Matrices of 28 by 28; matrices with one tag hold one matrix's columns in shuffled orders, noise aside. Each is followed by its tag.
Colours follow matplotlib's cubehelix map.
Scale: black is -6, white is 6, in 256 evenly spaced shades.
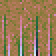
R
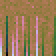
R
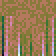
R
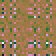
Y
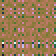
Y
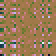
Y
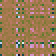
Y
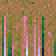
R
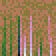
R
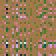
Y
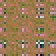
Y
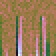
R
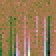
R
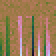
R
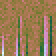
R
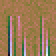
R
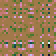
Y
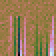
R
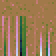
R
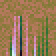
R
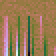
R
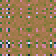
Y
